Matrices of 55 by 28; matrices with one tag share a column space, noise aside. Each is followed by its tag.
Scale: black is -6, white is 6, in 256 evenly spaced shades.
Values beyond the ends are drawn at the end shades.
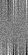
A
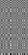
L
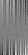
A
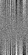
A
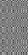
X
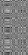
X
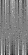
A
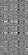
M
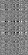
M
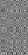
X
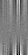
A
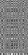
L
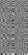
L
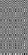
L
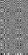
L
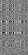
M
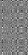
X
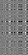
M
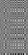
L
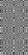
X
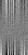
A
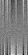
A
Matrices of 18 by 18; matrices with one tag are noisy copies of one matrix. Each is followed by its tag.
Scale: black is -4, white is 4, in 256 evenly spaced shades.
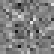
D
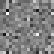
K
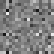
K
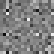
K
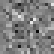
D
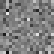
K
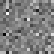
K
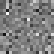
K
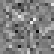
D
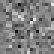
D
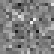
D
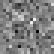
D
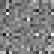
K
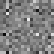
K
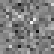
D
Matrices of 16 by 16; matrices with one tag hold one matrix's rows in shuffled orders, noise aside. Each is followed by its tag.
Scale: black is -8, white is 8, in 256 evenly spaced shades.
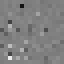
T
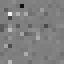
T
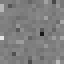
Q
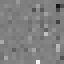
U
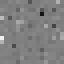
Q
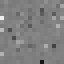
Q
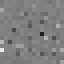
Q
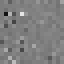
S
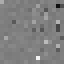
U
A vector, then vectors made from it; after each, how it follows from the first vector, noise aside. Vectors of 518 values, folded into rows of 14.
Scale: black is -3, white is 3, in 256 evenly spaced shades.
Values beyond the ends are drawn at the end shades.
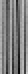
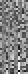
sign-scrambled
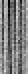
reversed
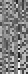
sign-scrambled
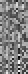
sign-scrambled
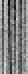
reversed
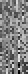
sign-scrambled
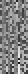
sign-scrambled
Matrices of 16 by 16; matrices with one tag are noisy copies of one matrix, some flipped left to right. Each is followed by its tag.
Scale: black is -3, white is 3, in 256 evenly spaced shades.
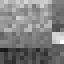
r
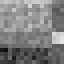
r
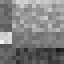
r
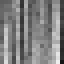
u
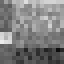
r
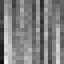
u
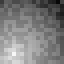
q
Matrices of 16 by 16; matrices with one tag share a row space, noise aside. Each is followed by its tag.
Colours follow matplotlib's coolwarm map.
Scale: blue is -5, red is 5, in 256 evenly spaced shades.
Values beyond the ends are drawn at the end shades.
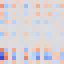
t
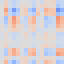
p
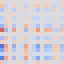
t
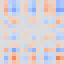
p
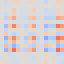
p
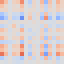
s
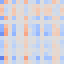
t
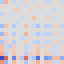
t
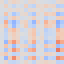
p
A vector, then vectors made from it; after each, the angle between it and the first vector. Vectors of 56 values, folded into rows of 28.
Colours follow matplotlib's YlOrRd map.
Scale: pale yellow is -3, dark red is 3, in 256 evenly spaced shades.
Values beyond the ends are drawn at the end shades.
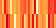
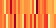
nearly opposite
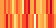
partly aligned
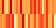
orthogonal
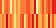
nearly parallel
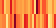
nearly opposite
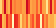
orthogonal
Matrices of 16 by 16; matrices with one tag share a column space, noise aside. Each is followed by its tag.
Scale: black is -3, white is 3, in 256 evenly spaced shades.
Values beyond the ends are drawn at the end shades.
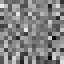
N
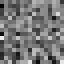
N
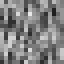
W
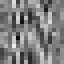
W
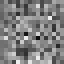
N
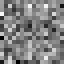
N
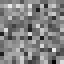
N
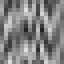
W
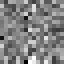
N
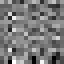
N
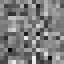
N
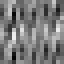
W
